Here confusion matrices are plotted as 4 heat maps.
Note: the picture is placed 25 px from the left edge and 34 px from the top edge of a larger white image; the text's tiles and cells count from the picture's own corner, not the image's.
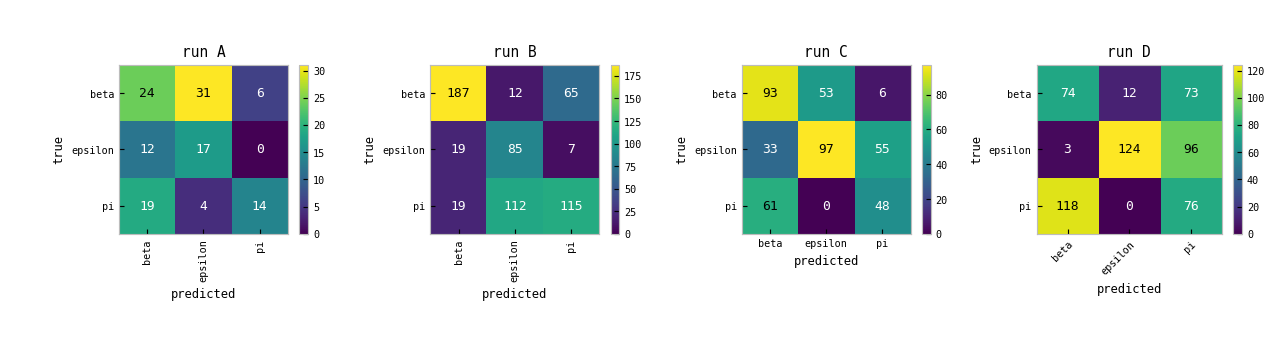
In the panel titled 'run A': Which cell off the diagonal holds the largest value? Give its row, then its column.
beta, epsilon
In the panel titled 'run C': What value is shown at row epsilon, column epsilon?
97
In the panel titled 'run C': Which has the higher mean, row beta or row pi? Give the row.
beta
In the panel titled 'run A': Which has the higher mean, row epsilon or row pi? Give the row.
pi
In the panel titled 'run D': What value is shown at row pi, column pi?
76
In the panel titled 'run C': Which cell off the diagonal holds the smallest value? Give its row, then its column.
pi, epsilon
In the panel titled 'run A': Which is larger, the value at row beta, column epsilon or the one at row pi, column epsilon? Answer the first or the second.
the first
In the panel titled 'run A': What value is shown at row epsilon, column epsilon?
17
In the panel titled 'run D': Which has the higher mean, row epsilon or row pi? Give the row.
epsilon
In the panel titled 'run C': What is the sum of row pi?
109
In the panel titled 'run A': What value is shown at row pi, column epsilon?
4
